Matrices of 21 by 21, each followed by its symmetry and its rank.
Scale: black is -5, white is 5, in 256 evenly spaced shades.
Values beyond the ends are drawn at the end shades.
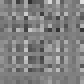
neither, rank two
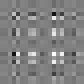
symmetric, rank one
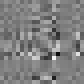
antisymmetric, rank two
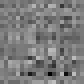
neither, rank three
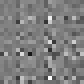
neither, rank three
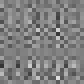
neither, rank two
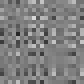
antisymmetric, rank two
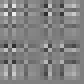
symmetric, rank one
